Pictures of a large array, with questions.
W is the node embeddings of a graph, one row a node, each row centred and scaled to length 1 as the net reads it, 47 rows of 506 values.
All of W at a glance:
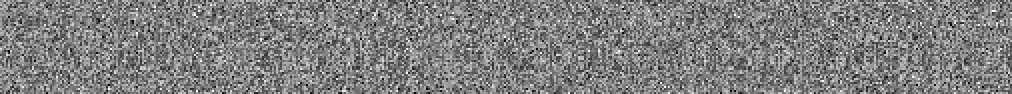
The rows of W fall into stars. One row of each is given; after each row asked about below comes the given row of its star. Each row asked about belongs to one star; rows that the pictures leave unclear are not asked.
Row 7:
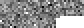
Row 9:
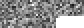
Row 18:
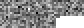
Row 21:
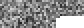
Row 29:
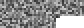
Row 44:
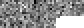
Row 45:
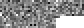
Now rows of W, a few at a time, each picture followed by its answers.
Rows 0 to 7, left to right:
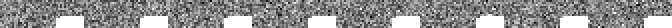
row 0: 21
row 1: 7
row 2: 44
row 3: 29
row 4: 18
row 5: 29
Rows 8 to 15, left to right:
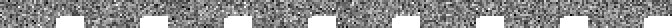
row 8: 45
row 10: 9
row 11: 9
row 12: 9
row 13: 7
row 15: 44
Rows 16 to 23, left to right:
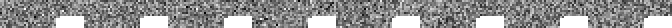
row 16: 18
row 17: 7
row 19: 18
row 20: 9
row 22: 21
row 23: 44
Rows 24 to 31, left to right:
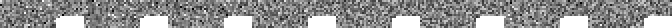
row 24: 18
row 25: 45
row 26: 45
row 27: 18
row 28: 45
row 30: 44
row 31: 29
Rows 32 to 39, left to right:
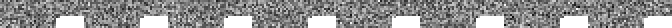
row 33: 9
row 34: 21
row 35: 18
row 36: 21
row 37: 9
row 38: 29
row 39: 21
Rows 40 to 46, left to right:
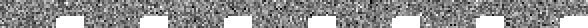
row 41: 9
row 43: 45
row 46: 29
